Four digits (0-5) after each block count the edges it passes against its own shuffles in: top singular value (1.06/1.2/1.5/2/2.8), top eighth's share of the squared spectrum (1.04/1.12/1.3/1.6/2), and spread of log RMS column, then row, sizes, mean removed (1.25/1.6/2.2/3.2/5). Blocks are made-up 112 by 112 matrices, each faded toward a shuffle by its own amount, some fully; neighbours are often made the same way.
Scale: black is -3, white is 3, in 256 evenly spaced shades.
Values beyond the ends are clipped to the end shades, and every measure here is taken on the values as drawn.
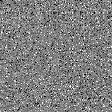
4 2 1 1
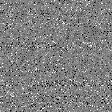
4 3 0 2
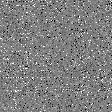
3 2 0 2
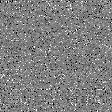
3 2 1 2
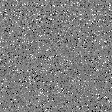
3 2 0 2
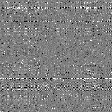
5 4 2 3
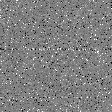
3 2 0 1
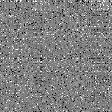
4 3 2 2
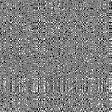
5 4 3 3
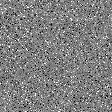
2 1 0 1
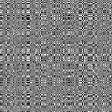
5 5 4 4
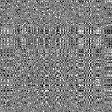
5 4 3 3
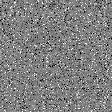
3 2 1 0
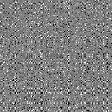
5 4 3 3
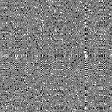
5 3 3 2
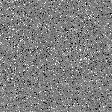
2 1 0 0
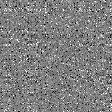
4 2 1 1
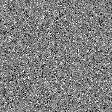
0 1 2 0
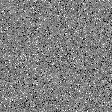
2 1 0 0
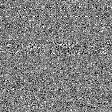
1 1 0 3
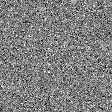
0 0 0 1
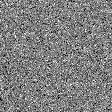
0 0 0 0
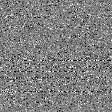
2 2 0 3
